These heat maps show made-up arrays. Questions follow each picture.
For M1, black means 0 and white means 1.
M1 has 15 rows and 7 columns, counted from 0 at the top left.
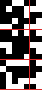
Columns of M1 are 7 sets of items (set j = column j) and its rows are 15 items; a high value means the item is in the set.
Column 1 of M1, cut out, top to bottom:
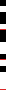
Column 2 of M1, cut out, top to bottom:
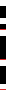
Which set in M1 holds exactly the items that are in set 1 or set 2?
6
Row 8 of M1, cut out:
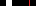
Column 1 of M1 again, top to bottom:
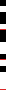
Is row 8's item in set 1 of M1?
yes
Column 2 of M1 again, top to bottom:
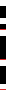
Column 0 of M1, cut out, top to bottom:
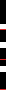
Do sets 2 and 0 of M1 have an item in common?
no
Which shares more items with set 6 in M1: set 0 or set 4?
set 4
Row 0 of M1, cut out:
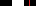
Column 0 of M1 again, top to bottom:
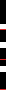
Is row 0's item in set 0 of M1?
no
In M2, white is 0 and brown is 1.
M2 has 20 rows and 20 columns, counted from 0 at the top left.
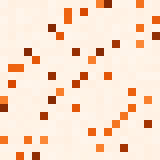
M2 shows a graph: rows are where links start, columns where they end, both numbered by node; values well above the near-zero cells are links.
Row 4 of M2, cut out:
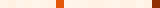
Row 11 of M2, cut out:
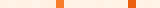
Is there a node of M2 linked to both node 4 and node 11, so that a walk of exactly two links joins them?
yes
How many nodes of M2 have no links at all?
0
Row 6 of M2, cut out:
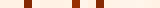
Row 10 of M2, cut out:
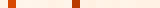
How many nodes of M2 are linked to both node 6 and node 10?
1
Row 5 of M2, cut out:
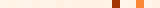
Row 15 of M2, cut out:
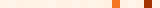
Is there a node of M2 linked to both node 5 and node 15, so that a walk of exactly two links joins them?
yes
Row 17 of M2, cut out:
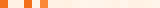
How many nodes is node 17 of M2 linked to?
3
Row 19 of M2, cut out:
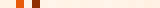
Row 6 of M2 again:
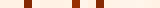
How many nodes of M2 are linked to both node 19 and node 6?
0
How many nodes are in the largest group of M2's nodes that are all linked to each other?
2
